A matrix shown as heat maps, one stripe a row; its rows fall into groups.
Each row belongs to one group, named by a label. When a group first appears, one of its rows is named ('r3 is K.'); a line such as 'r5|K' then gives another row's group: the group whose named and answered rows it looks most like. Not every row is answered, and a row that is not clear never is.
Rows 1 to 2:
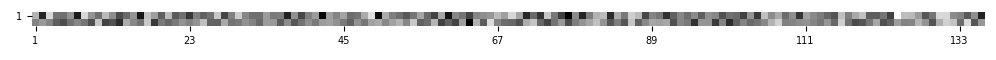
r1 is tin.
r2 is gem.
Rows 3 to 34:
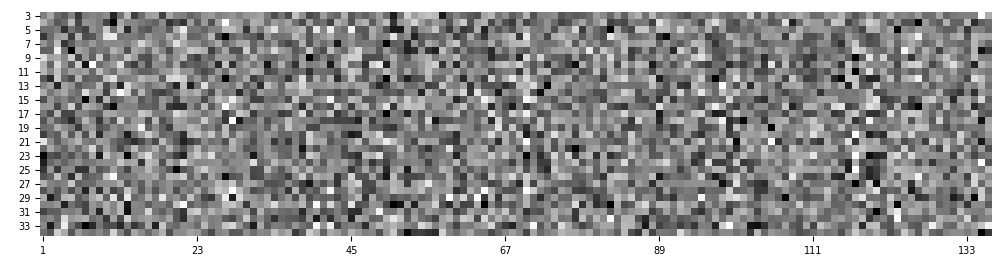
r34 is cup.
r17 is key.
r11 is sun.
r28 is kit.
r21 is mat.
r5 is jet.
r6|key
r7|key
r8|cup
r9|sun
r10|tin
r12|key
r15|kit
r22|kit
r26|key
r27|sun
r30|jet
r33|kit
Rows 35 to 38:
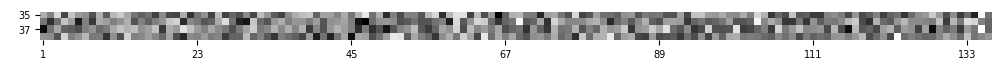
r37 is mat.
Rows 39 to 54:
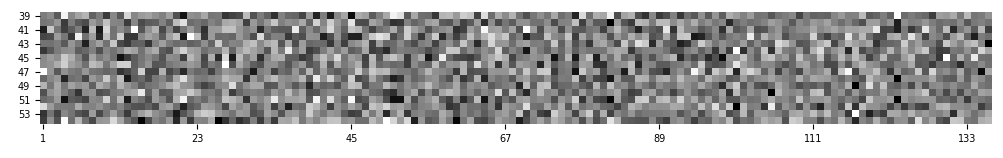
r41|kit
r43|tin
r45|gem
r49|sun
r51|jet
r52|mat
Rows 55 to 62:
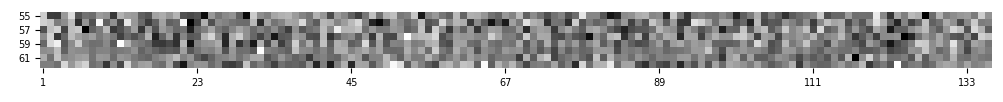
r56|sun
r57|gem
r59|gem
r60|gem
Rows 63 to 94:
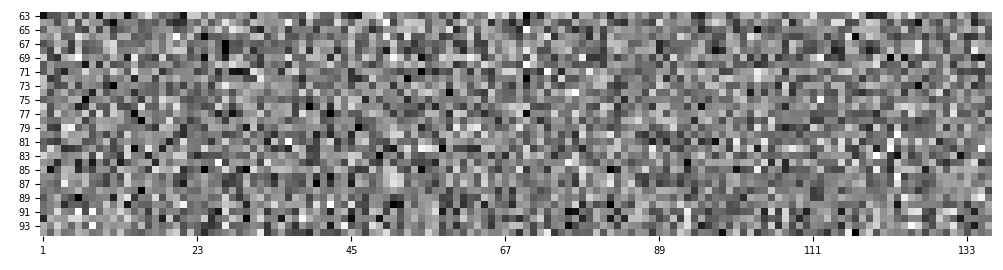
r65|kit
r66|sun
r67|key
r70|kit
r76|tin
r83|sun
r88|mat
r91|tin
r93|tin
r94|sun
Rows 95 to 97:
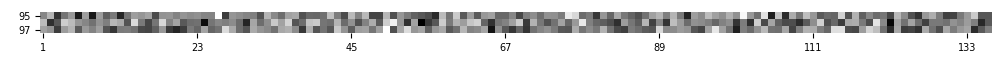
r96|cup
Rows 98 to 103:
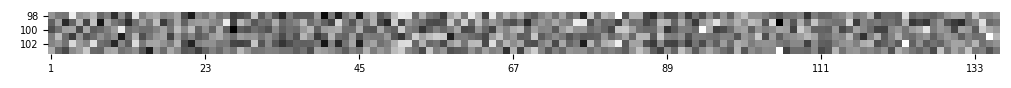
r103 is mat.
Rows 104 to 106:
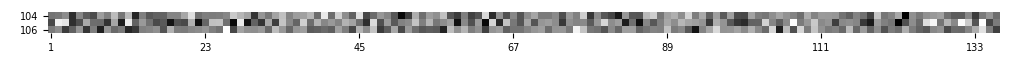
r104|jet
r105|gem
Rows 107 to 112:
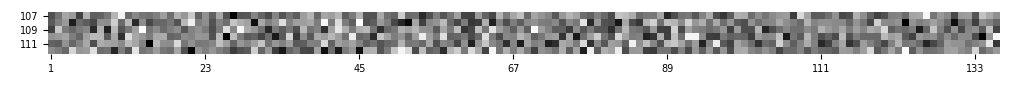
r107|key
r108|jet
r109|kit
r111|mat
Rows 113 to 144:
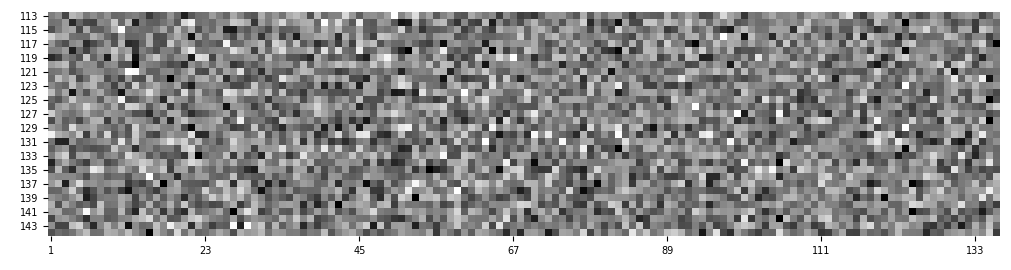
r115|key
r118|jet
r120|gem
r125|cup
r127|mat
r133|gem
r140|tin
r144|mat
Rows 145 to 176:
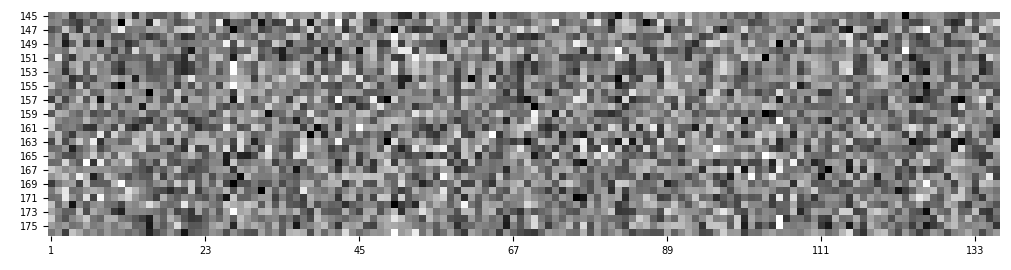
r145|jet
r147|key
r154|jet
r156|mat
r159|kit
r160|mat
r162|kit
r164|gem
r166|tin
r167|mat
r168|gem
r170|gem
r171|tin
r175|mat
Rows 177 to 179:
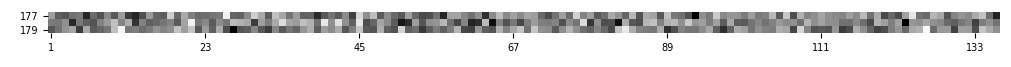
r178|jet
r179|key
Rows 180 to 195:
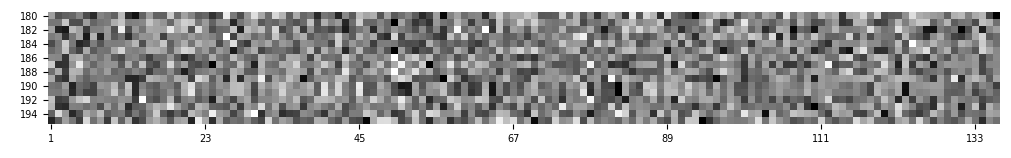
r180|tin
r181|key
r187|cup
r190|jet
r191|jet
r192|cup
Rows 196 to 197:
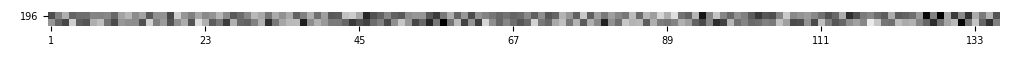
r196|mat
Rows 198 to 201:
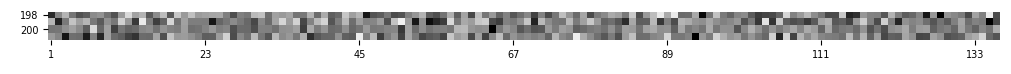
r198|mat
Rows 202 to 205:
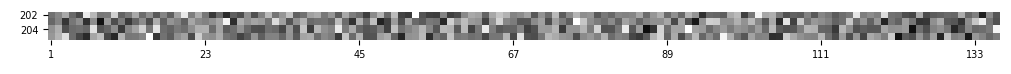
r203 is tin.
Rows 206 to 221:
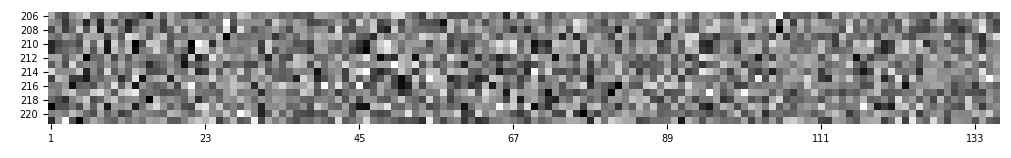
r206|mat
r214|sun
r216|jet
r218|mat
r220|kit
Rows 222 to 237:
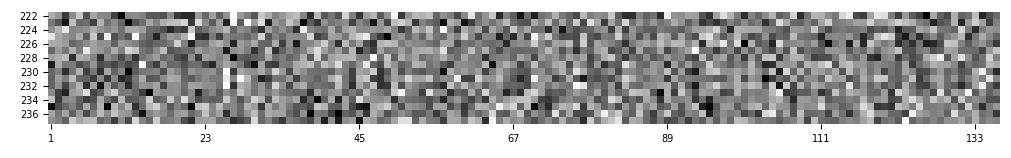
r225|sun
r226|mat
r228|gem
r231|kit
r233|mat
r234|tin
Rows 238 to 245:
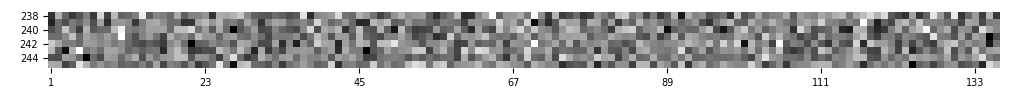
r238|kit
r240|key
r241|cup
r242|mat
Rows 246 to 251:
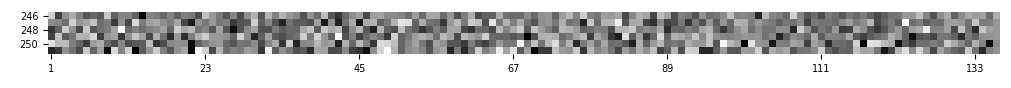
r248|key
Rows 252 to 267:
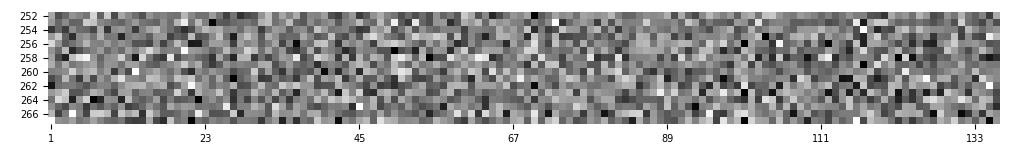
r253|sun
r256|mat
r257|key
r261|key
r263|mat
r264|gem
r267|mat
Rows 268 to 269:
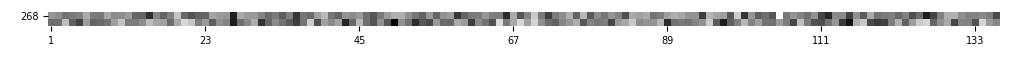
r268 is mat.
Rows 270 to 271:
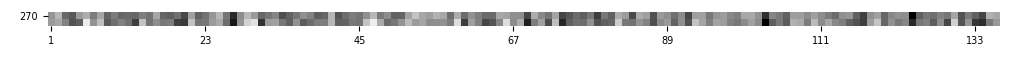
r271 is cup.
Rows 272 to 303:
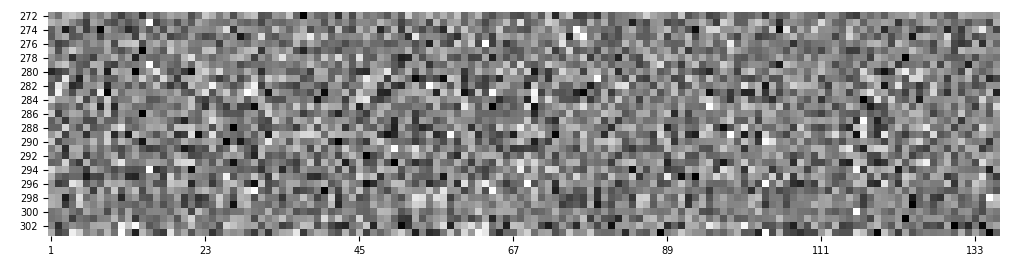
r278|jet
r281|cup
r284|sun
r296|cup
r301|jet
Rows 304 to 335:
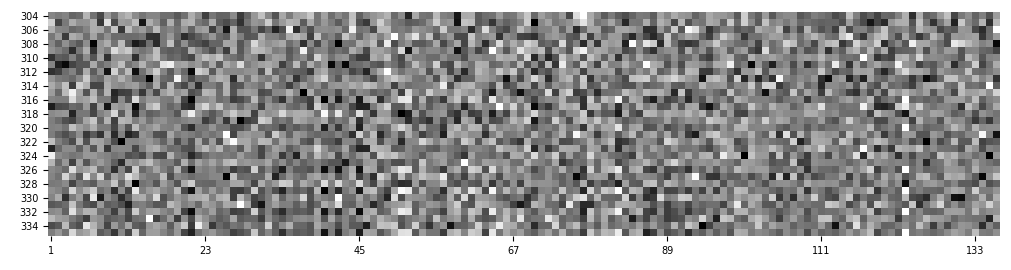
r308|tin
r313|mat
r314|gem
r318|jet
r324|mat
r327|tin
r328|jet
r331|kit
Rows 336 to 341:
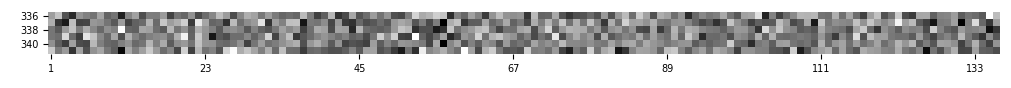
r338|cup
